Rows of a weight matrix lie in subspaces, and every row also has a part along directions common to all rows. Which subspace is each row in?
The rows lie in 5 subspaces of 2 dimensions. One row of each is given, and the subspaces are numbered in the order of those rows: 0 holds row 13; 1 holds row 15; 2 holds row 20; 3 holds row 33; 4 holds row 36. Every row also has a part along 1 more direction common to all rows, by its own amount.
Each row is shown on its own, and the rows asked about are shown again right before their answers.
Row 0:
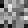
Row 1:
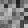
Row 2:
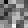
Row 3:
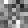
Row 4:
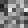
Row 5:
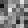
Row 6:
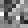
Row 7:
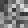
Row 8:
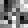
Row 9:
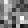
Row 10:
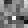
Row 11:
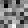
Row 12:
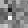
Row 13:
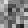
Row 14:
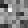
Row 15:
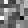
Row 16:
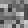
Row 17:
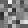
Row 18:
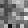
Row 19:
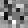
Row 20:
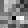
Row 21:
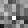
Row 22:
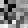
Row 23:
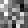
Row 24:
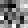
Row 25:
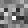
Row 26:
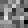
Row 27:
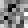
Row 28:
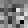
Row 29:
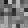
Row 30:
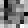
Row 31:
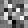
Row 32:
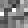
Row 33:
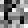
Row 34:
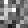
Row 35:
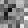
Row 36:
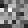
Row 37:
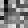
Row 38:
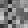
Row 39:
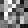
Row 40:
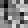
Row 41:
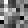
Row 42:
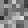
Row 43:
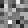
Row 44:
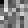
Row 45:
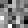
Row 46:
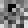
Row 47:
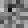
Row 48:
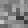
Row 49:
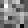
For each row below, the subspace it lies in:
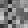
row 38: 3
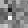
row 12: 4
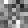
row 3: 0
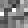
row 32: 3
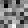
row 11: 4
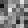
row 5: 0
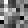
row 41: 1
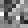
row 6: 3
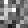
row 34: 1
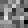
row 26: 3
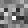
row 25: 2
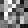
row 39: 3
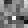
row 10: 2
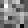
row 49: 1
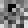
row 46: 0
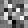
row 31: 2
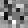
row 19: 2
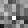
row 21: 2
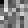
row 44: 1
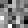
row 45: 3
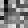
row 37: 1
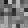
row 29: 3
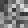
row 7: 0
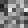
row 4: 0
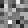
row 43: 1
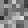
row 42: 1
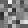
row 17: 3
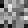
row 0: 4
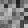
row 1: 4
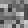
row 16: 4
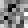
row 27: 0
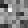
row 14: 4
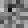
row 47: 0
